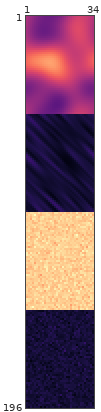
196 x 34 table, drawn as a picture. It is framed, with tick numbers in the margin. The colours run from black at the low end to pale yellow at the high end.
The table splits into 4 rows of 1 panel. Panel 1,1: middling, smooth, strong in contrast. Panel 2,1: very low, slanting down to the right, faint in contrast. Panel 3,1: very high, fine-grained, faint in contrast. Panel 4,1: very low, fine-grained, faint in contrast.
